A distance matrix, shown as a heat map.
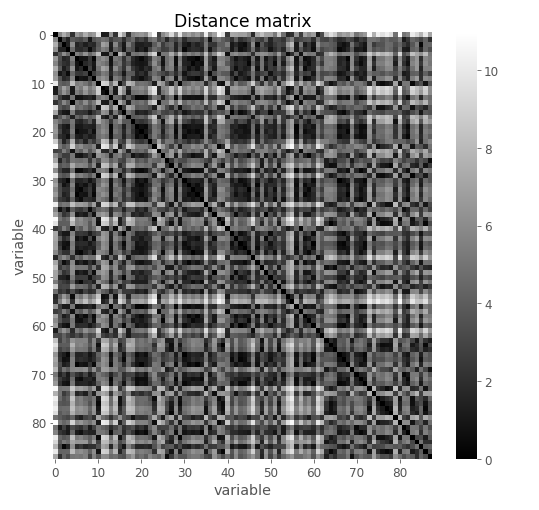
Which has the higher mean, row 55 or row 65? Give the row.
55
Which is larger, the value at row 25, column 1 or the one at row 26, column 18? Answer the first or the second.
the second
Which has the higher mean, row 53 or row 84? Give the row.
84
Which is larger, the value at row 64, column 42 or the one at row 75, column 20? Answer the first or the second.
the first
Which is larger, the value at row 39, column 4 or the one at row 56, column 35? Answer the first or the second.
the first
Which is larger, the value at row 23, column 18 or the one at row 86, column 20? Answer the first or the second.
the first
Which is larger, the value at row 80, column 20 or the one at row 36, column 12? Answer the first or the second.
the first
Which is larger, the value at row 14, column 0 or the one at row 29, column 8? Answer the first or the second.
the second
